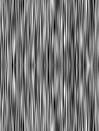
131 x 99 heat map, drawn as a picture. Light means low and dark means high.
Histogram: bell-shaped. Slope: none. Mirror symmetry: top to bottom. Grain: streaks running down.
